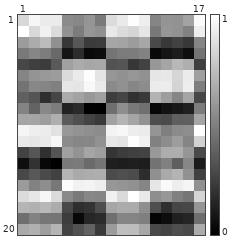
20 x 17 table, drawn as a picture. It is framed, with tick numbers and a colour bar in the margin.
Stripes: horizontal, repeating 4 times. Slope: none. Mirror symmetry: none. Seam: none.
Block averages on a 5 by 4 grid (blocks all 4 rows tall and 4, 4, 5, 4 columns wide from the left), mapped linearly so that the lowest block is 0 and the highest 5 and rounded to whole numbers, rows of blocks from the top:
5 1 4 2 / 1 5 2 4 / 5 1 4 2 / 0 4 1 3 / 4 0 3 1
